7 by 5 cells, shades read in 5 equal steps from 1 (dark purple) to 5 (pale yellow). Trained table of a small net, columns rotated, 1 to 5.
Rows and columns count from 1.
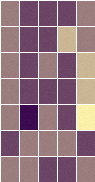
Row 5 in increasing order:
1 2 3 3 5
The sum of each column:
20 15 17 17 24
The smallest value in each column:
2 1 2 2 2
